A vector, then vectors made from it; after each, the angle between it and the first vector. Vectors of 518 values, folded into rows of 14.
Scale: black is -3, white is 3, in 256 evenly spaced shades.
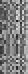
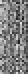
nearly opposite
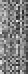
nearly opposite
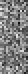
partly opposed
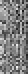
nearly opposite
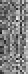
nearly parallel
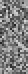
orthogonal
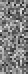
partly opposed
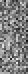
partly opposed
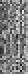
nearly parallel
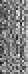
nearly parallel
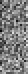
partly aligned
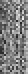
nearly parallel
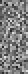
partly aligned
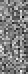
partly opposed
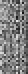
nearly opposite
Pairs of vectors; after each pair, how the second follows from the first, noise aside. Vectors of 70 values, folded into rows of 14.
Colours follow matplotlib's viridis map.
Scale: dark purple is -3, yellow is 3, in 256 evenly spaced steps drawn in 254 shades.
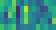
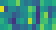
reversed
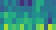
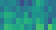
shrunk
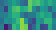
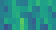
shrunk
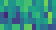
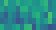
shrunk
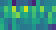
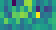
shuffled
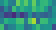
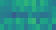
shrunk
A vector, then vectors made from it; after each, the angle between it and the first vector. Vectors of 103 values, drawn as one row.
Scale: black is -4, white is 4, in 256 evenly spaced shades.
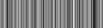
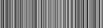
partly aligned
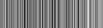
orthogonal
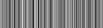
orthogonal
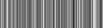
nearly opposite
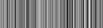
partly aligned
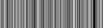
nearly parallel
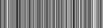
nearly opposite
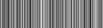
partly opposed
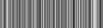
nearly opposite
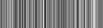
partly opposed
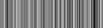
nearly parallel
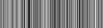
orthogonal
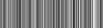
nearly opposite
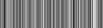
nearly opposite
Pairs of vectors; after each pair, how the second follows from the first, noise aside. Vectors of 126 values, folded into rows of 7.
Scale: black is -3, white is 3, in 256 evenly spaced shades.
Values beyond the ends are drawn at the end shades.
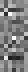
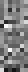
wrapped around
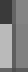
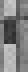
wrapped around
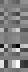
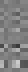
shrunk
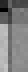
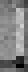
wrapped around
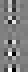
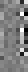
wrapped around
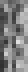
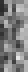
wrapped around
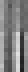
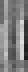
wrapped around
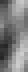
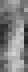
wrapped around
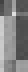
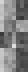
wrapped around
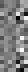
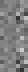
shrunk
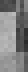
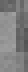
shrunk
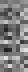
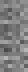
shrunk
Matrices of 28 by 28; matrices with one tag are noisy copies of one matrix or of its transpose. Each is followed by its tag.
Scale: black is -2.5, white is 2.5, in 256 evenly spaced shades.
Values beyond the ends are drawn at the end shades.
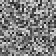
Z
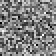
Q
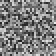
Q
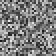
Z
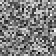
Z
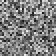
Z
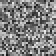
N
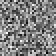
Z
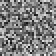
Q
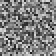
Q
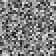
N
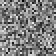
Z
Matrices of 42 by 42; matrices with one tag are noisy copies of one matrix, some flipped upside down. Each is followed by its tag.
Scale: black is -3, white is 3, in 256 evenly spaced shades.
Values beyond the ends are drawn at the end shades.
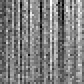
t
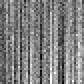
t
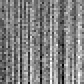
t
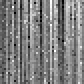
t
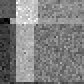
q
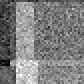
q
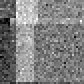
q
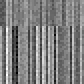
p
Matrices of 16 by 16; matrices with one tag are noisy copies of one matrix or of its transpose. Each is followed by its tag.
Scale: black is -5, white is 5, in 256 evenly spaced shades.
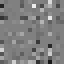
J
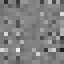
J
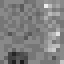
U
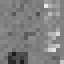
U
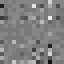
J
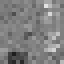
U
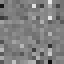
J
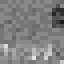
U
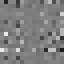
J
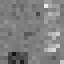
U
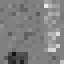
U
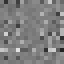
J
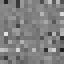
J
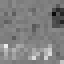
U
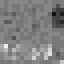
U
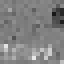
U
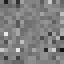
J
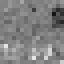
U
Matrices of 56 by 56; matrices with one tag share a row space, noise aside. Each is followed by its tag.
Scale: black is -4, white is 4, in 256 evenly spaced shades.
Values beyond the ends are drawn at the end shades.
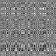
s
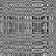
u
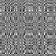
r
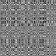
s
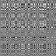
s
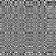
r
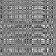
u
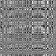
u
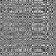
u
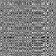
u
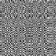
r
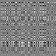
s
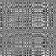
u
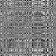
u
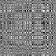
u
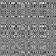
s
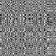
r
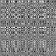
s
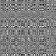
s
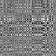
u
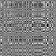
u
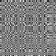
r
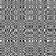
r
